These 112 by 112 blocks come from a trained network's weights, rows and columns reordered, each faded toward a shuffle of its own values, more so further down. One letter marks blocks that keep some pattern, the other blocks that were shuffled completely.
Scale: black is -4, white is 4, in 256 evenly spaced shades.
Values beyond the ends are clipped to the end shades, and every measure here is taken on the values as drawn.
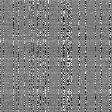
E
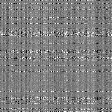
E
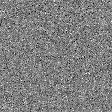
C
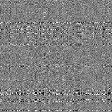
E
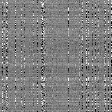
E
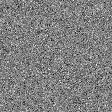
C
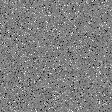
C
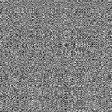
E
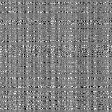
E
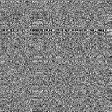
E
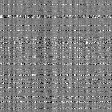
E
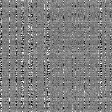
E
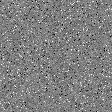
C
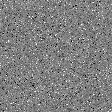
C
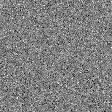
C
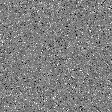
C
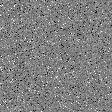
C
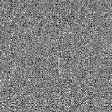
E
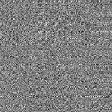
E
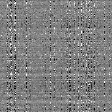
E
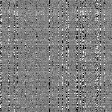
E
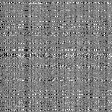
E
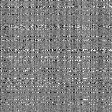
E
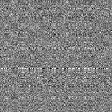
E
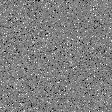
C
